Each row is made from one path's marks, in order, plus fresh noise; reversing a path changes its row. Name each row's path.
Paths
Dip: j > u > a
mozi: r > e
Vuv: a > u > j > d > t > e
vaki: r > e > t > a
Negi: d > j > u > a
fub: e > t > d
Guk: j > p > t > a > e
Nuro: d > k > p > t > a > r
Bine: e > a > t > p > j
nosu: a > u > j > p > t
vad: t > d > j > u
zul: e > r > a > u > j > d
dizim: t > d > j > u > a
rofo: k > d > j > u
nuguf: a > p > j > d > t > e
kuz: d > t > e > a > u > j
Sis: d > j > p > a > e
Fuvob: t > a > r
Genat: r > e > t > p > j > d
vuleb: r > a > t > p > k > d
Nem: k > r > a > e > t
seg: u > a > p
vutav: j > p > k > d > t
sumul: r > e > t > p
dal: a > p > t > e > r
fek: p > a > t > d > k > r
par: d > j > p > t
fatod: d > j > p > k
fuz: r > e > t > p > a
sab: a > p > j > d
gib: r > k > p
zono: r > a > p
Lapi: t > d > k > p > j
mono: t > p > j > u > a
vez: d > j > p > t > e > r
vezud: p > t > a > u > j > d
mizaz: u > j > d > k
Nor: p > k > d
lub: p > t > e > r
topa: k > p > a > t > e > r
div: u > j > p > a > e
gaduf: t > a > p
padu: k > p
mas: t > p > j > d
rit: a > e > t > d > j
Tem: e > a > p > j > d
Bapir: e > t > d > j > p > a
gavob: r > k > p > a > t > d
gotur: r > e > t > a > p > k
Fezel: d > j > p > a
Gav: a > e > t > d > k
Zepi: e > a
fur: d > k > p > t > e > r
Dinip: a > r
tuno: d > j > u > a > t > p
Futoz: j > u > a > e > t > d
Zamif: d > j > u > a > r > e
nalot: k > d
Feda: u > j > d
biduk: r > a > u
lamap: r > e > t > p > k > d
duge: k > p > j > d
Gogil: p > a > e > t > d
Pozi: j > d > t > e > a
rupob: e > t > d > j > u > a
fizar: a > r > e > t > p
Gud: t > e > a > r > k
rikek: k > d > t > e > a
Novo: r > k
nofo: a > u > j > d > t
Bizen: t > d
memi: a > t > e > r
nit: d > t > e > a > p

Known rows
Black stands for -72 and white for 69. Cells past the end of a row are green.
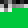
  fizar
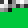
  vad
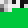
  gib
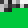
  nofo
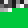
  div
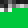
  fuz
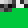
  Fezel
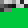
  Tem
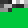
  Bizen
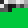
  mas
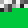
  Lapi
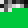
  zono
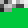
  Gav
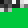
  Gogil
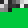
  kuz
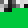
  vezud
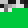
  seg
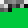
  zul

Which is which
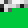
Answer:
nalot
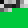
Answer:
nuguf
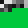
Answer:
Genat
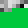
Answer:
lamap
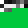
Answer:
biduk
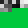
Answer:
Vuv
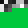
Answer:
nosu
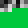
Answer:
vaki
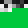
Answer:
sumul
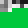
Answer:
gotur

